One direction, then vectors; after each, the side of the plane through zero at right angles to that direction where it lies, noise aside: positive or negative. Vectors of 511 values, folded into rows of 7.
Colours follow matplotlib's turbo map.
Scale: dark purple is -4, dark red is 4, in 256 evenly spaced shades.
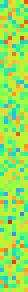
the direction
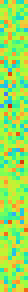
positive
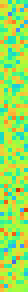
negative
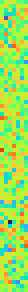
negative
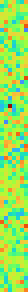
positive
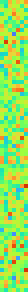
positive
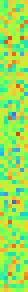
positive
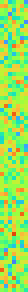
negative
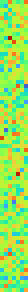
positive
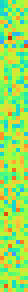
positive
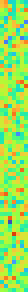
negative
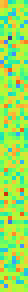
negative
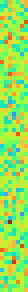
positive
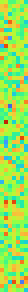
negative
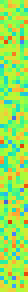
positive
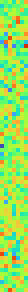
positive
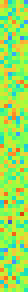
negative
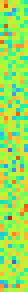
negative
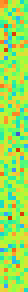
negative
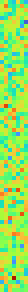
negative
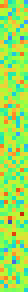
negative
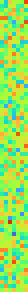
positive
